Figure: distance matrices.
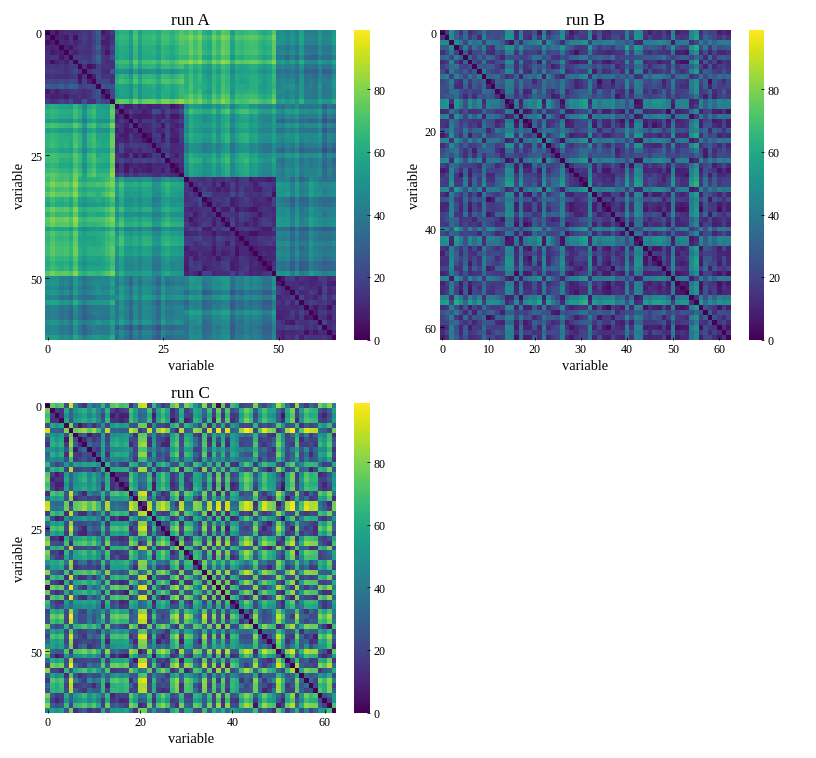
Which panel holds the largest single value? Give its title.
run C
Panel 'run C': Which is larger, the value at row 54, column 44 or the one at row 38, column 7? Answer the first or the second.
the first
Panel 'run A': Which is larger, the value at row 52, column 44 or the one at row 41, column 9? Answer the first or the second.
the second
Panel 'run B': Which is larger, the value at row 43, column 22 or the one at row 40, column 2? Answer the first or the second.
the second
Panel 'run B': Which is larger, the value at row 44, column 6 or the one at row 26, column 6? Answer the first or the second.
the second
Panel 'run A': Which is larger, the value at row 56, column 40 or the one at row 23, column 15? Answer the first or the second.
the first
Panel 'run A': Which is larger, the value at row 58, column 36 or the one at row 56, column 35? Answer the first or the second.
the first
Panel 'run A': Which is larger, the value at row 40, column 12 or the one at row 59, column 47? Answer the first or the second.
the first
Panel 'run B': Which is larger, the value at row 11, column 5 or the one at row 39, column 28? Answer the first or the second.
the first
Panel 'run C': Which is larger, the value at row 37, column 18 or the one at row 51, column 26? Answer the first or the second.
the second
